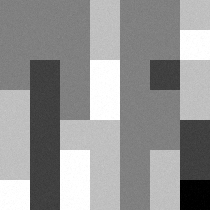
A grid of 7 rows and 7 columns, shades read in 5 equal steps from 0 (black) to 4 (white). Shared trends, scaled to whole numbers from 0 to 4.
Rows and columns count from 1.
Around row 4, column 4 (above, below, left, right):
4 3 2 2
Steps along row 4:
down up up down same up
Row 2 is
2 2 2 3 2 2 4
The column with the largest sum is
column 4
